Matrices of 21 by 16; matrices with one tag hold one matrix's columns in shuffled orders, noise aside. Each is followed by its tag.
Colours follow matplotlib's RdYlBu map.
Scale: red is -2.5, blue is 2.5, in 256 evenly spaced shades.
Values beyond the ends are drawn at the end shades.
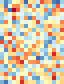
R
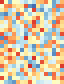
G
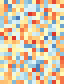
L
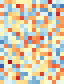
G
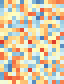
L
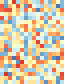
R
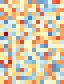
L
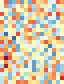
L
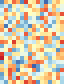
L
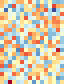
G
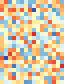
R
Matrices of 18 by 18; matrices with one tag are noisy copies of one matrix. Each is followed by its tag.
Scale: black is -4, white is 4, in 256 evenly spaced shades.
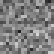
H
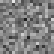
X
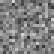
X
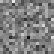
X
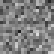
H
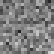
H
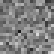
H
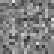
X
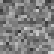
H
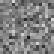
X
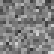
H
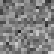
H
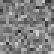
H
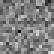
H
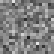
X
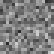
H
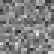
H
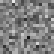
X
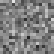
X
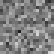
H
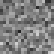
H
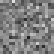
X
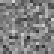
X
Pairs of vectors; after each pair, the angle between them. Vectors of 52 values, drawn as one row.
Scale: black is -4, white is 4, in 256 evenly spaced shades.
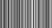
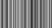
partly opposed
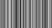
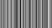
nearly parallel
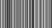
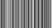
nearly opposite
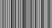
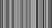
orthogonal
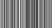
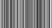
partly aligned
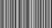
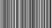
nearly opposite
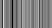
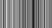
partly opposed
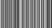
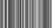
orthogonal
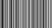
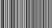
partly aligned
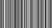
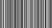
nearly parallel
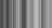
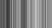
nearly parallel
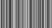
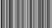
nearly parallel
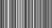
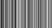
partly aligned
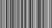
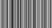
orthogonal
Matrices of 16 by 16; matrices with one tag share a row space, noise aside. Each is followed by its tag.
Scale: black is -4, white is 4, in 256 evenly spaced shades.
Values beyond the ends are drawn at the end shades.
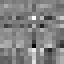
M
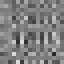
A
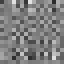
A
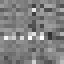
M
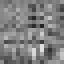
M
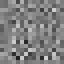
A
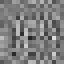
A
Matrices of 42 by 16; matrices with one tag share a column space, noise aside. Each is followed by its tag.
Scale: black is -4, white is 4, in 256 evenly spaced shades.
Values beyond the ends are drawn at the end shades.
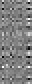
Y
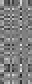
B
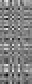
B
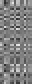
B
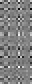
Y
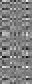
Y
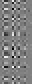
Y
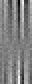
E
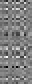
Y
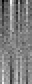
E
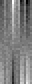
E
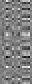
Y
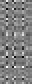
Y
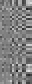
B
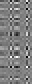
Y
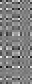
Y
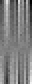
E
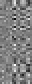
B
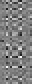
Y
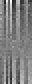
E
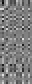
B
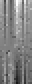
E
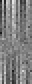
E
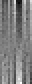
E
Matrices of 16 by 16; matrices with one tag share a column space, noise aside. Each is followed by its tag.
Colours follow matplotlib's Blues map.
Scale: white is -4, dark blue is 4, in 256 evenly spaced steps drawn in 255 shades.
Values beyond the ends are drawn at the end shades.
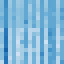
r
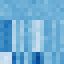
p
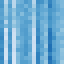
r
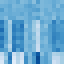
p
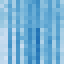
r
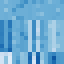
p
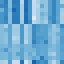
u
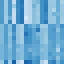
u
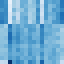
u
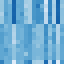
u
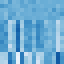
p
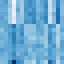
u
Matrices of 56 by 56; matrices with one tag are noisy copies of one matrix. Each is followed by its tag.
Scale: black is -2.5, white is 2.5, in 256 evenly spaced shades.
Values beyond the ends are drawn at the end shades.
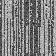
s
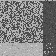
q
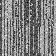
s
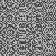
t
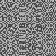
t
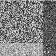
q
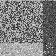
q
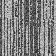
s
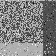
q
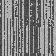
s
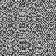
t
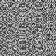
t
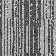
s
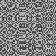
t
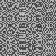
t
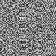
t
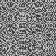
t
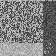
q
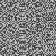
t
